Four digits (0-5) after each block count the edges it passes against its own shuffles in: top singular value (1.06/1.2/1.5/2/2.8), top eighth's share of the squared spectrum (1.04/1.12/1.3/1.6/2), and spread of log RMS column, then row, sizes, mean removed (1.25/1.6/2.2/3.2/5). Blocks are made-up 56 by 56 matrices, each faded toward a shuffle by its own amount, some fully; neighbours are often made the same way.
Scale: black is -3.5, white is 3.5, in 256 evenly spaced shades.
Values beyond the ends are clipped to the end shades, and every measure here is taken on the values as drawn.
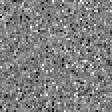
0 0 0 0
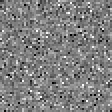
0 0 0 0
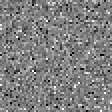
2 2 1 0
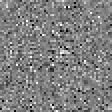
3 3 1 1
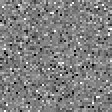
0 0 0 0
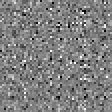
3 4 2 2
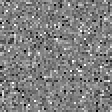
1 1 0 0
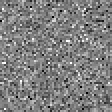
1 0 0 0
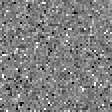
0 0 0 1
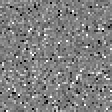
1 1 0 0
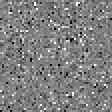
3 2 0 0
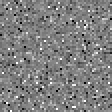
1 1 0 0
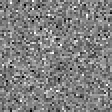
0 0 0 0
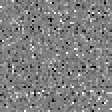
2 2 0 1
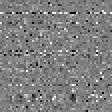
4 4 2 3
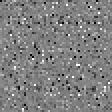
2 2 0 1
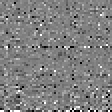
4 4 1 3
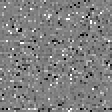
2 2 0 1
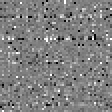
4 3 1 2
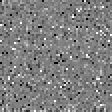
2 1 0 0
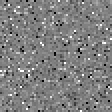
1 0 0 0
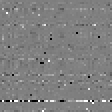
4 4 0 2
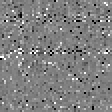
3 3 1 2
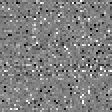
3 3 1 2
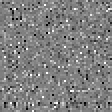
3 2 0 1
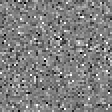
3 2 0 1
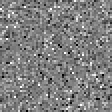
1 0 0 0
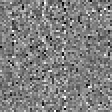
1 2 2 0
